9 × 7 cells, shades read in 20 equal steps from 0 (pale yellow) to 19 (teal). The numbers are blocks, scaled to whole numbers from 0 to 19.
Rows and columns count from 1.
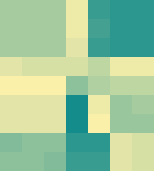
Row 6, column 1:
2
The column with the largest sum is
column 5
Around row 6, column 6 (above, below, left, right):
5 8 1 7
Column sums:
46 46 47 87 92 77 78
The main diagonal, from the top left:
7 7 7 3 6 8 8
